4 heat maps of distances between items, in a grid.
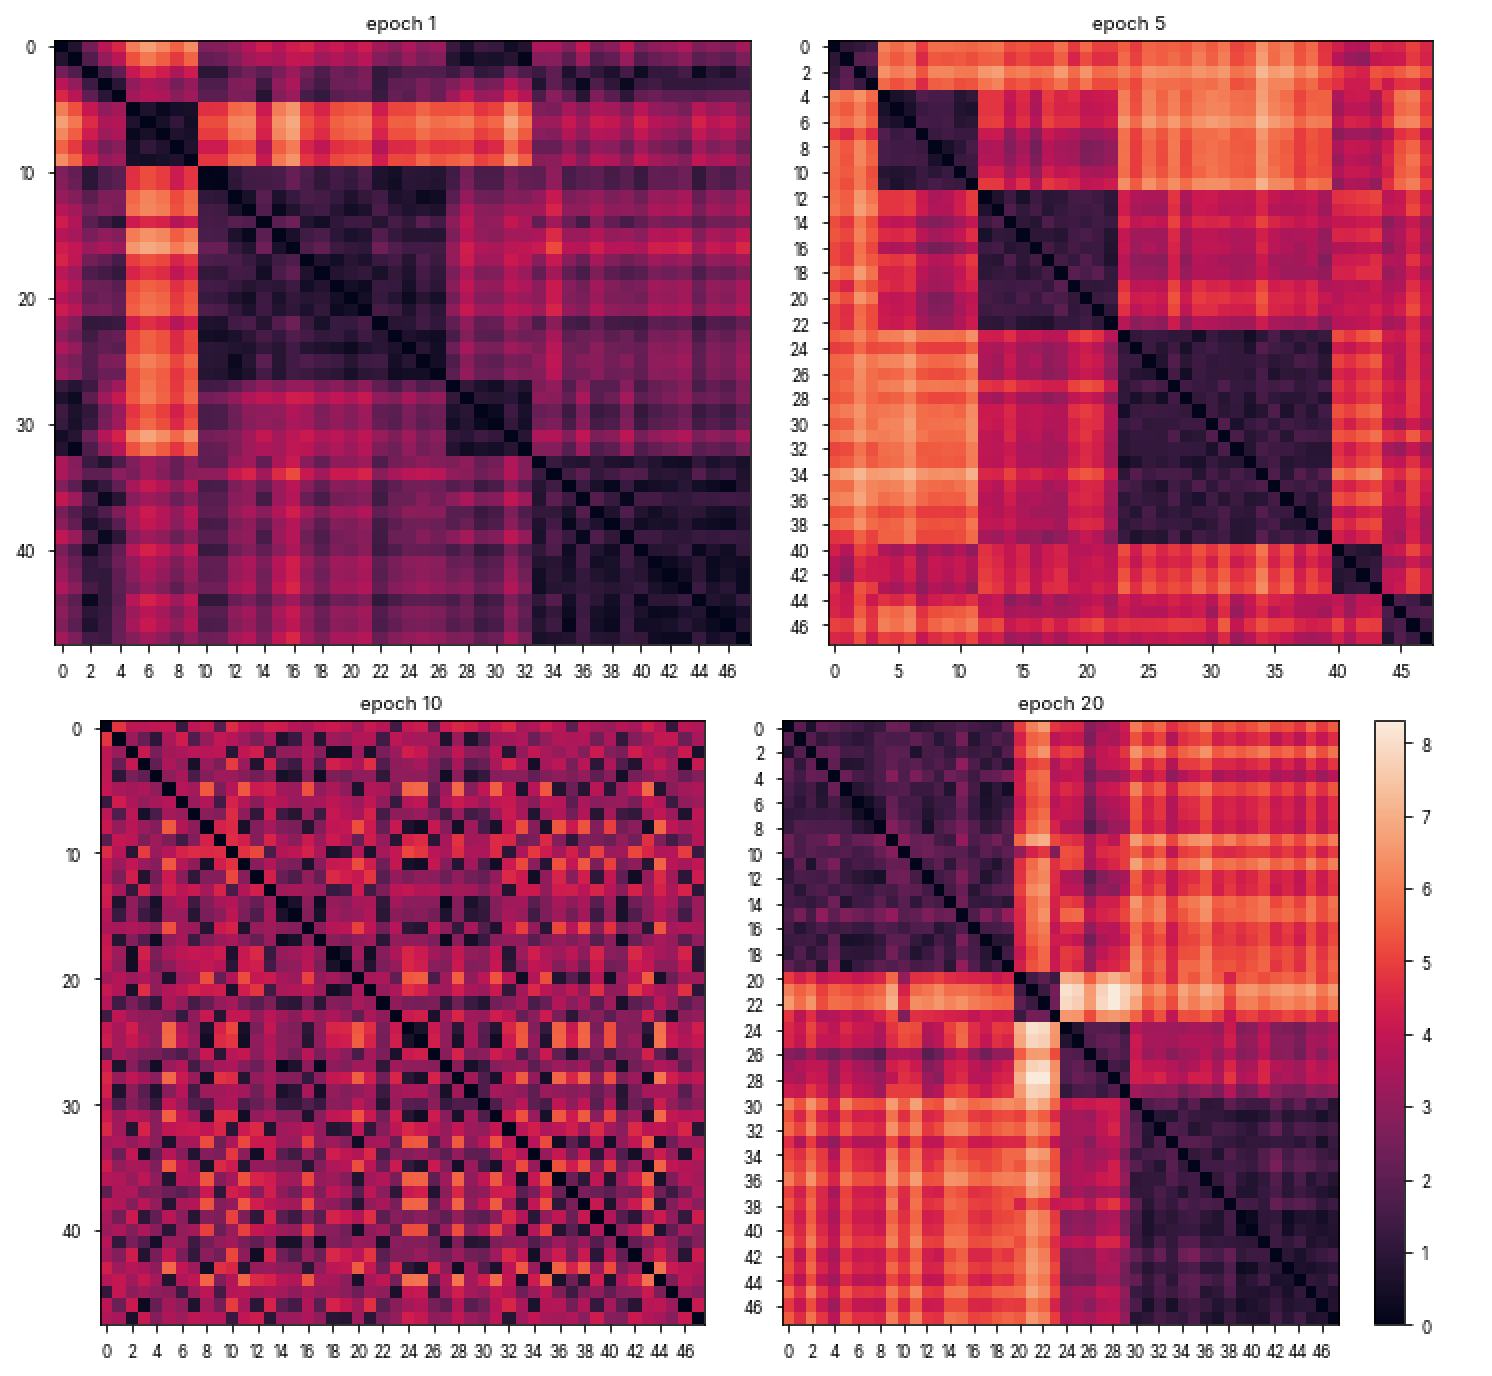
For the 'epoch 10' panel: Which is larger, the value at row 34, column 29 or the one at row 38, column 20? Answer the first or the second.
the first
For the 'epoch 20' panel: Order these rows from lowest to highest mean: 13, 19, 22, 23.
13, 19, 23, 22
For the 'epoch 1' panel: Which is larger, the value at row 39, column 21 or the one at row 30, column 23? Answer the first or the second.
the first
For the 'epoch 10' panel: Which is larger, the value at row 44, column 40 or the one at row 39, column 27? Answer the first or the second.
the second
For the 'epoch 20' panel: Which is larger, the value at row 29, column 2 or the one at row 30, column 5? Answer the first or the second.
the second
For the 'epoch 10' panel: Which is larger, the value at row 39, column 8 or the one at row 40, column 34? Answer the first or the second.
the second
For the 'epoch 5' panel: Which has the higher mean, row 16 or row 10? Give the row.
10
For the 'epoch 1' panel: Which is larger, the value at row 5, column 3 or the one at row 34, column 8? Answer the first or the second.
the first
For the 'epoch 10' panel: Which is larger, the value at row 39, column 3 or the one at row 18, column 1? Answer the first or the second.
the second
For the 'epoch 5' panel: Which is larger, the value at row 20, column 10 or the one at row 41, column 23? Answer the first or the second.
the second
